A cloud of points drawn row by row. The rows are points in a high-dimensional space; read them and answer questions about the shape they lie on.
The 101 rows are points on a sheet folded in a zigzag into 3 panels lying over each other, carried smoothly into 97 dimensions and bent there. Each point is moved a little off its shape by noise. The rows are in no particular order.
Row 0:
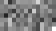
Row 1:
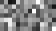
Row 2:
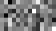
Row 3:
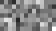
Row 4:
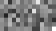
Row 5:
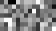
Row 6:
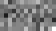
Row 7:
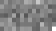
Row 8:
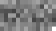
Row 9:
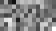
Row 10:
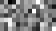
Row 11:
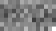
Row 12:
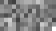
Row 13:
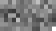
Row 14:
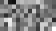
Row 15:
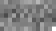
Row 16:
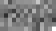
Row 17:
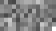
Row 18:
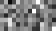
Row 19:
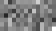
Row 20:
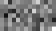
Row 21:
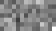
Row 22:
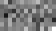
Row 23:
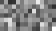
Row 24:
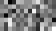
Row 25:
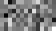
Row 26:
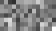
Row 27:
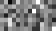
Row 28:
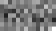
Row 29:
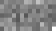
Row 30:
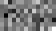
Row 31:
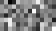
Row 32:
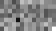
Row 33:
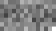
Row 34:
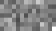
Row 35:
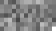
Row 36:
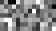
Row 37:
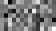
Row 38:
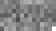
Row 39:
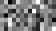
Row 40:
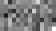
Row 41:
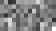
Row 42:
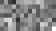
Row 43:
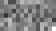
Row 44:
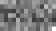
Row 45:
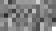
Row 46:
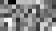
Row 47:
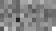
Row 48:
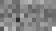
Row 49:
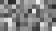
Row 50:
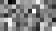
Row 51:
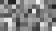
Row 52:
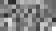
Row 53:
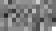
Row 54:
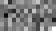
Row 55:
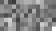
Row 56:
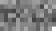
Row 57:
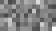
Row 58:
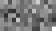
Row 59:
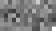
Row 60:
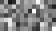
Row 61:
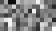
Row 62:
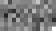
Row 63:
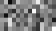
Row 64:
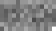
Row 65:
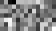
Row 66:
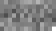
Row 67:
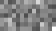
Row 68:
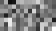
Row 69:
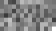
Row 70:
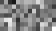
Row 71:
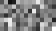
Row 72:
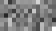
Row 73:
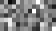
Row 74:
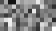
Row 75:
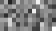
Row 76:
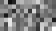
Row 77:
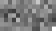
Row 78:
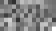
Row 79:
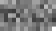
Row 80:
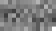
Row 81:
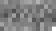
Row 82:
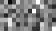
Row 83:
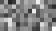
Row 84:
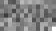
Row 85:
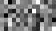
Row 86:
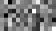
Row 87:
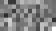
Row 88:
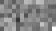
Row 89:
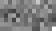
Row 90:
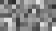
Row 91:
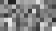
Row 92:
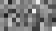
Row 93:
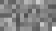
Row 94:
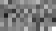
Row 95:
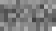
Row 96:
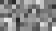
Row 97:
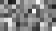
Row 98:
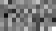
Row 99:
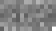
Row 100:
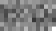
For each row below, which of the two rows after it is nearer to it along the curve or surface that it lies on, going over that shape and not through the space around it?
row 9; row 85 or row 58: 85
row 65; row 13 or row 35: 35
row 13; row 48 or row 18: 18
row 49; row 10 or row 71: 10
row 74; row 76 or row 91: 91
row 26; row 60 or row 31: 31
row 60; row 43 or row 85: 85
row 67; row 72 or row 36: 36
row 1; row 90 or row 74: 90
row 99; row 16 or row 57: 57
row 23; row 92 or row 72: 92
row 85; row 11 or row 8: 8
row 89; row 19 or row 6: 19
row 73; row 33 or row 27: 27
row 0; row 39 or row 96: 39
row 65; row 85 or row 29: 85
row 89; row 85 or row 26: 85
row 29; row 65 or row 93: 93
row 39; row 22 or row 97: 97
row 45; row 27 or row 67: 27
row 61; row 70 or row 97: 70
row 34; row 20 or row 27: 27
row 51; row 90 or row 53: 90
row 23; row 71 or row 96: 96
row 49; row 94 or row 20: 20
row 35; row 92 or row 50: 50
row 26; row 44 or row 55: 55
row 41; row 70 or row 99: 70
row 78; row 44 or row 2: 44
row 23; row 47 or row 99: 99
